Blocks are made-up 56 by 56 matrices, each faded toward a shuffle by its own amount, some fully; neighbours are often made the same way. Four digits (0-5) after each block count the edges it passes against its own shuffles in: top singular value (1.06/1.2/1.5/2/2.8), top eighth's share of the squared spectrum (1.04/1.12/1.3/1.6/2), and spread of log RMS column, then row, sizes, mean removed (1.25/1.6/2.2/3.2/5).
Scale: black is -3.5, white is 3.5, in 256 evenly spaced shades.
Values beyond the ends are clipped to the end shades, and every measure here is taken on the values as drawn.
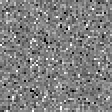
1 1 0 0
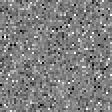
0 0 0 0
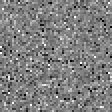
1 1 0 0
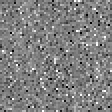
1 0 0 0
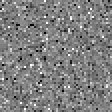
0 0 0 0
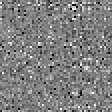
4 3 2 2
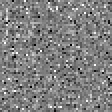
3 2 1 0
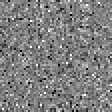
3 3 1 1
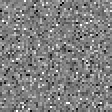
2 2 0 0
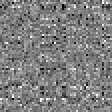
4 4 2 2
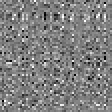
4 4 3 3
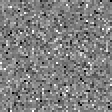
2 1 0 0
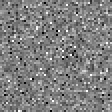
0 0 0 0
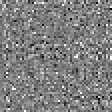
4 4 2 2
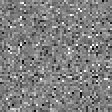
3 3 2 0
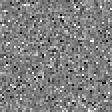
0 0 0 0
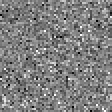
0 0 0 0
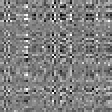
5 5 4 3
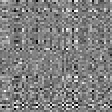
4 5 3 3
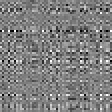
5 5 3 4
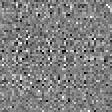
4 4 2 2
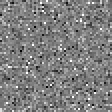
0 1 0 0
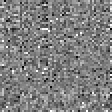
4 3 1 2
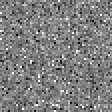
1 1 0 0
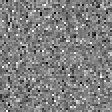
2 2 0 0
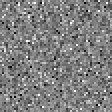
1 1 0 0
